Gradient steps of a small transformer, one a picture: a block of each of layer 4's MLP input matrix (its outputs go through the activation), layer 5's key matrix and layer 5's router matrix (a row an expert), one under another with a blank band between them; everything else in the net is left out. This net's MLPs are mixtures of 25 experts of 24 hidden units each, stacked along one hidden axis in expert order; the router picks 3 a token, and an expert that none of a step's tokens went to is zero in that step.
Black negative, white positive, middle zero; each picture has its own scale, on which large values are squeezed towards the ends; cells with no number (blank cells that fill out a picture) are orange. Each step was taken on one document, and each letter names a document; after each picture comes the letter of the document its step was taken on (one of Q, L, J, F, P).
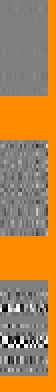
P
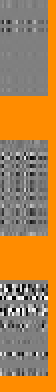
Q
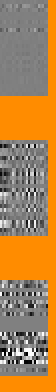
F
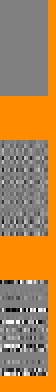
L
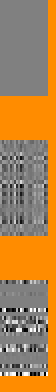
L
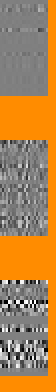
P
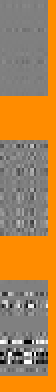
F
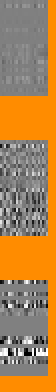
F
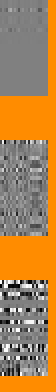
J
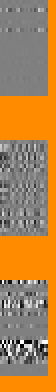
P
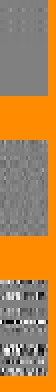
J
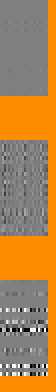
L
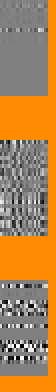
P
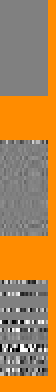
J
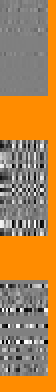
P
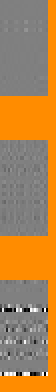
L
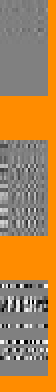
P
